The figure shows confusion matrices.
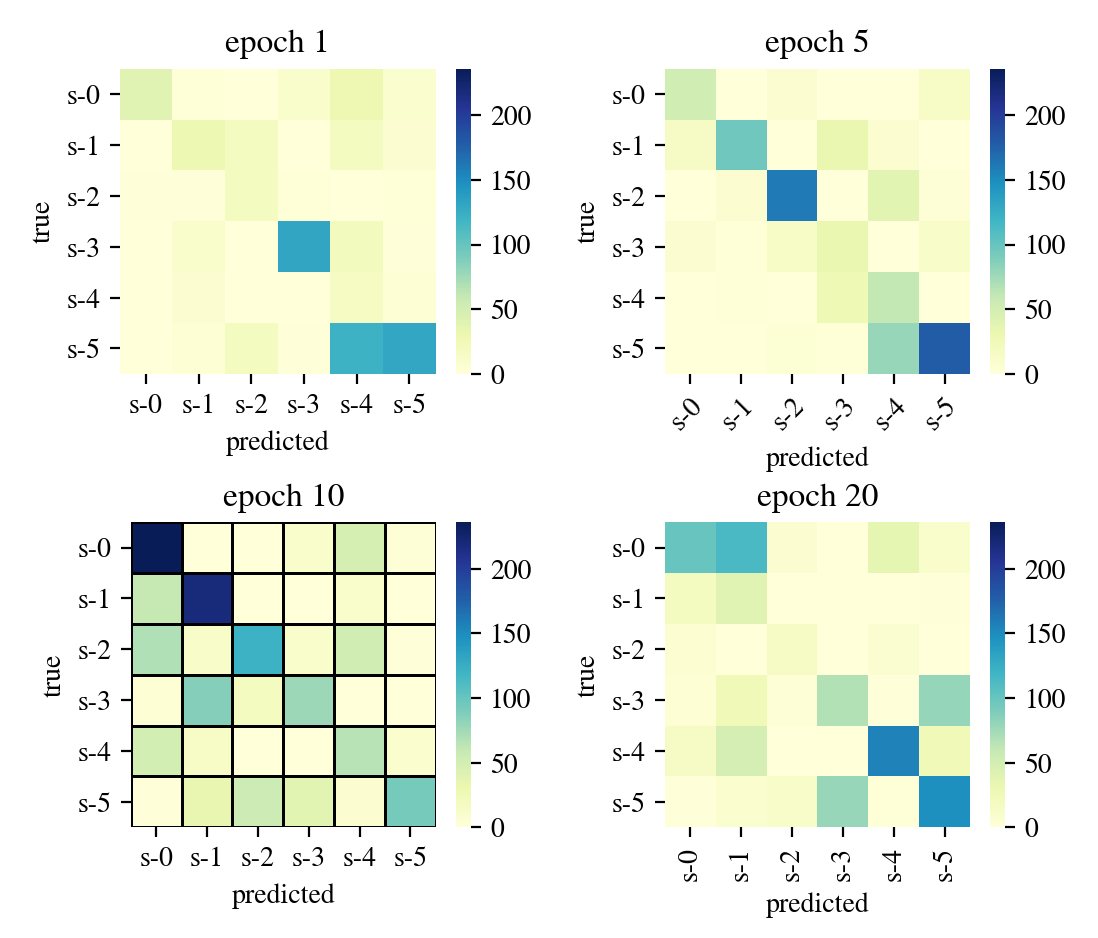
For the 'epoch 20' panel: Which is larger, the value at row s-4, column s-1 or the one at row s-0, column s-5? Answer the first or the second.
the first
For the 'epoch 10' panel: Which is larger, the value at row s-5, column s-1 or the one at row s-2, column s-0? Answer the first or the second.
the second
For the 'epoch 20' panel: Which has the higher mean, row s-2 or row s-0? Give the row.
s-0
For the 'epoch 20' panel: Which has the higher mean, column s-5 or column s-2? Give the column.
s-5
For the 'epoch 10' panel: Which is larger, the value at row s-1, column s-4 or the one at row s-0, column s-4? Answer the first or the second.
the second
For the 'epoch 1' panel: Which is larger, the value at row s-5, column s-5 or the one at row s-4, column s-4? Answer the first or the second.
the first
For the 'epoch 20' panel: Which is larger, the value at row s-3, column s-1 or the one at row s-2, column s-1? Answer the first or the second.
the first
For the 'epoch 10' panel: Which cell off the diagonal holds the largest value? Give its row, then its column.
s-3, s-1
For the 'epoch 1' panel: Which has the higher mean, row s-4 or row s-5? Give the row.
s-5
